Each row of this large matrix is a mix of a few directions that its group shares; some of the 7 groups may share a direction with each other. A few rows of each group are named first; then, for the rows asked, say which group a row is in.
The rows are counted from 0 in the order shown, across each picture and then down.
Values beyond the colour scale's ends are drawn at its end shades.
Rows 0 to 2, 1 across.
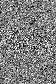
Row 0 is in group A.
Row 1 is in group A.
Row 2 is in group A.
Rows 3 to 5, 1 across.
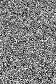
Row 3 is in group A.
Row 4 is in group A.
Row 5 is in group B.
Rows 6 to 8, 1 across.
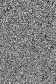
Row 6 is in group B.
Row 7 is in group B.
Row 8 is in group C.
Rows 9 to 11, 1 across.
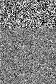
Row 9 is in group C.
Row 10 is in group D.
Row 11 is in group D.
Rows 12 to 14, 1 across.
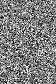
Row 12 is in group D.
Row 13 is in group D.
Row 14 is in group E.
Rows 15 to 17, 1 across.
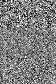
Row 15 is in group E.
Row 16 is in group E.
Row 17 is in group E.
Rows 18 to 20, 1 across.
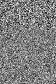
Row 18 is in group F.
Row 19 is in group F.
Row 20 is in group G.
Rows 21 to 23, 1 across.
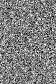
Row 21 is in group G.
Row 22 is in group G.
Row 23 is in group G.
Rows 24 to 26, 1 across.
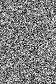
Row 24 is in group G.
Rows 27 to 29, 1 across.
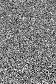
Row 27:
D
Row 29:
A
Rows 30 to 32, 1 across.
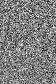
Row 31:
C
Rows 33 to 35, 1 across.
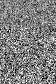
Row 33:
C
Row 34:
C
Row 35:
C
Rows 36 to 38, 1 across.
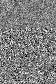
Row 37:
E
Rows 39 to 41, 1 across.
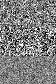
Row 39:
C
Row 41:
F
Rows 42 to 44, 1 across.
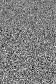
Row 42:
G
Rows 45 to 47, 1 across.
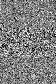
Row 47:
B
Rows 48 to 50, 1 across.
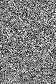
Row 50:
A
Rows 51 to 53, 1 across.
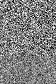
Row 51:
A
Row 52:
A
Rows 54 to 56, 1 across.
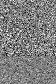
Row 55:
F
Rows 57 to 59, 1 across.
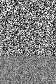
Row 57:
B
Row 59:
C
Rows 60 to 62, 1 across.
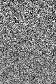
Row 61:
B
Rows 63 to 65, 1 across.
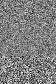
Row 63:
D
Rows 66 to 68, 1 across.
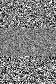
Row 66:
G
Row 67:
B
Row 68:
C
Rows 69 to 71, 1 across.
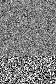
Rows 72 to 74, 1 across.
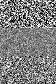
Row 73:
E
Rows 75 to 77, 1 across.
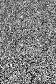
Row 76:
C
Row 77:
A
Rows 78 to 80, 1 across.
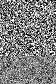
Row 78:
E
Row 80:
B
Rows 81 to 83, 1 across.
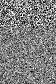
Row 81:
G
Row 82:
E
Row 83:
G
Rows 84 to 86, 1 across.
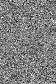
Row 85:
C
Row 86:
A
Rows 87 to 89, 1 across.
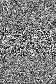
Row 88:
G
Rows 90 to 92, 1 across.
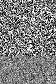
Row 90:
B
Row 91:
G
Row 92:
E
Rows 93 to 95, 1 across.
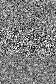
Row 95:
G
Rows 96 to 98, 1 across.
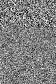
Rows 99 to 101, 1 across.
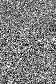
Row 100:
C
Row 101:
F
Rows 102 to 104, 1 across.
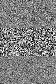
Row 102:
B
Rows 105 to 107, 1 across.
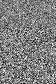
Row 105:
F
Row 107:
G
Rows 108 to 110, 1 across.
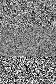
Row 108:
B
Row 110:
E
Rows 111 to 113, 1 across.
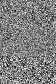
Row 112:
F
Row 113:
B
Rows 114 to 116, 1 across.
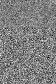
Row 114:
C
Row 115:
A
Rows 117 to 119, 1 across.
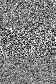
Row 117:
E
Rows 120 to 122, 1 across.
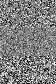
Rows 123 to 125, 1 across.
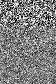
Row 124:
E
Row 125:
E
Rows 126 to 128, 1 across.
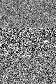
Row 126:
F
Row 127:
F
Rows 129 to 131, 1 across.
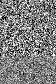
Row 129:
F
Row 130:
E
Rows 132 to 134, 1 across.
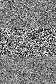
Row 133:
B
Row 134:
D
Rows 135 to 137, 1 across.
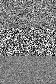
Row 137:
G
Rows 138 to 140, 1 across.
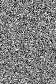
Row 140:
G
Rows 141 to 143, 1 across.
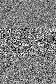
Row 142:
C
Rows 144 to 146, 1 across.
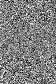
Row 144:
A
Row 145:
F
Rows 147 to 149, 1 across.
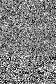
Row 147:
F
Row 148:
F
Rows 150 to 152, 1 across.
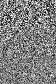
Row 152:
B
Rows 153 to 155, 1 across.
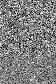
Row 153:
A
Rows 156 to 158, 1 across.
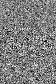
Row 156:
E
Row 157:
A
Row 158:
G
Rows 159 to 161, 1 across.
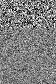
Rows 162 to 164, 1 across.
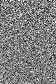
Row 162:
D
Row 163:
B
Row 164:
G
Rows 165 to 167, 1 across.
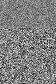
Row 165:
G
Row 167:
G
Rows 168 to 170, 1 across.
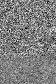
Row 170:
C
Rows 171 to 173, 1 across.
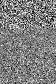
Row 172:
D
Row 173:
E
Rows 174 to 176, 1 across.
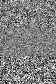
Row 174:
E
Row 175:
G
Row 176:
C
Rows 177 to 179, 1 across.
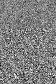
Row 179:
D
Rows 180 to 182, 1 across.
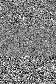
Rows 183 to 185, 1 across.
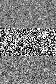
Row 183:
G
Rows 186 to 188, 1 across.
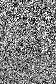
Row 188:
A
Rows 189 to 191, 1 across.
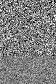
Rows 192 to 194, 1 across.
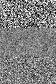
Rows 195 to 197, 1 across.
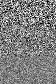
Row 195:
E
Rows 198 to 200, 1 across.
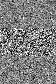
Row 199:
B
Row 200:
F
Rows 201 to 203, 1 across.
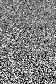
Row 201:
F
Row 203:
D
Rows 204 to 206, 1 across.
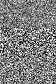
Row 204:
D
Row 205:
B
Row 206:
D
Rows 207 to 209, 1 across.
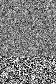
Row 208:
D
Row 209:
F
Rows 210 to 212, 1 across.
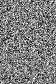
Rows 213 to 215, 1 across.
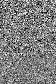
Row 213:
A
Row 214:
C
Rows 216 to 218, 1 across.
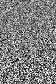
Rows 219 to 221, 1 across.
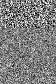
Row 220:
F
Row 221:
D
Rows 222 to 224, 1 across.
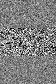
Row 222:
A
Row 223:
D
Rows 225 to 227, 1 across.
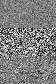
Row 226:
D
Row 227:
C
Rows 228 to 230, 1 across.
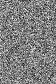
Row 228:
A
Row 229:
A
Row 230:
B
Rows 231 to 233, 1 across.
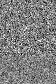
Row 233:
F
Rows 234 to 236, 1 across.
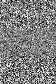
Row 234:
E
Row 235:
D
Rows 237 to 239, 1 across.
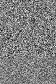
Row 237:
B
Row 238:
F
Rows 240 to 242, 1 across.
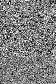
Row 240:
C
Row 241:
B
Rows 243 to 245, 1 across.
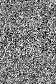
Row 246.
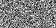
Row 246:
G
